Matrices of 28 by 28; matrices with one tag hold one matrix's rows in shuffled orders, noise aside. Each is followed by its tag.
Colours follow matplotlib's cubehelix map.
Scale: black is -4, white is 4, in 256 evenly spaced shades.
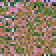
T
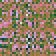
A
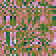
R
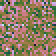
T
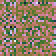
R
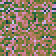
T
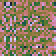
R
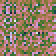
R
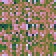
A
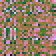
R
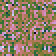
T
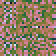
R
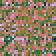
T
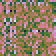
R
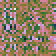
R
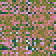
A
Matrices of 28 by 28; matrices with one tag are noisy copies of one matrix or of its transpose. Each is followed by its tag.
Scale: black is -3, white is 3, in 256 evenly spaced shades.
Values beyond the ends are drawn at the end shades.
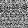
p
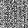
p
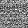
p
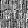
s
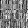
s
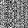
p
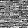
s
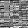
s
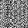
p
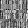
s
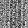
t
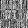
s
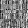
s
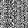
p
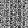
t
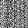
p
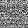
p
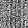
t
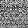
p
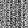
t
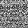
p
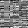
s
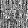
s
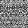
p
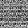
t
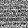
t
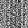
t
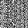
p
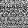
p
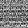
t
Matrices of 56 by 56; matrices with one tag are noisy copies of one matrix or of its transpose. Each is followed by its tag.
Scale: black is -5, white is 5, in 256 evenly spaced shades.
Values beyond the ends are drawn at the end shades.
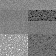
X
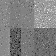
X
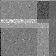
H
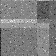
H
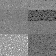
X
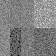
X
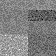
X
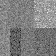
X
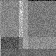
H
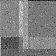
H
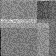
H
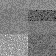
X
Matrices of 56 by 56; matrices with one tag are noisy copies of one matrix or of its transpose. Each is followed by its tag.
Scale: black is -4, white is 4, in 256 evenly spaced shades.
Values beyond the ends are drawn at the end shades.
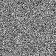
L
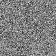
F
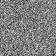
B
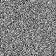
B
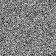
L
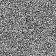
F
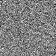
B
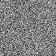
B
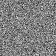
L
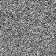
B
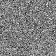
F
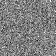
F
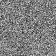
F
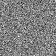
L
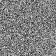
F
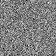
B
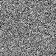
B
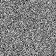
B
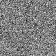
F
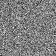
L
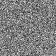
F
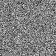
L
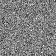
L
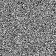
L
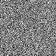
B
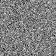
B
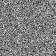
L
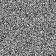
L
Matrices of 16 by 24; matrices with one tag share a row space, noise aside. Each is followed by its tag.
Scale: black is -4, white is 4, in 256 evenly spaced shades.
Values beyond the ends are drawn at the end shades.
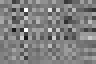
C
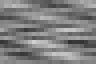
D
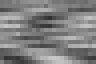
D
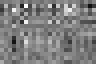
C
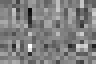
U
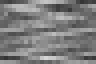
D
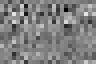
C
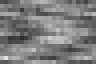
D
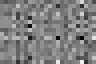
U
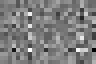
U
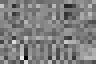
C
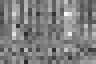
C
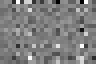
U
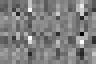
U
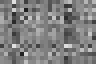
C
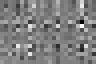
U
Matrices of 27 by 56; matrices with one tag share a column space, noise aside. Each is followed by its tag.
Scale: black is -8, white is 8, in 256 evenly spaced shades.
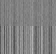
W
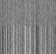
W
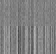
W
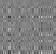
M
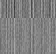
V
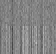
W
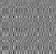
M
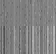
W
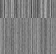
V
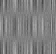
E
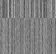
V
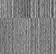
V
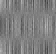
E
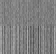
W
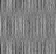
E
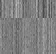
V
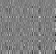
M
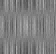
E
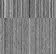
V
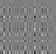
M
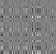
M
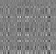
M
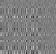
M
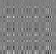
M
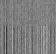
W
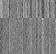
V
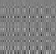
M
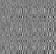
M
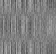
E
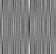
E
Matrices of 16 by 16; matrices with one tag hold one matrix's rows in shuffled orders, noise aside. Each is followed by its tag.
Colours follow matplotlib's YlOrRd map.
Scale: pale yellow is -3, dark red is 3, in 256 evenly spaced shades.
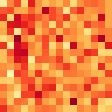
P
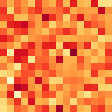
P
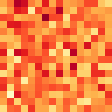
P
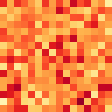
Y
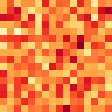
Y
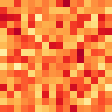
Y
